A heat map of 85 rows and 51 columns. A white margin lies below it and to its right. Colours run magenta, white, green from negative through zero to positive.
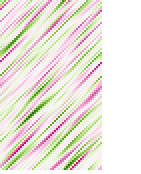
Streaks slant up to the right. There is no overall slope. The histogram is bell-shaped. No single row or column stands out from its neighbours. Neither half mirrors the other. Overall the values sit about 50% of the way up the scale.
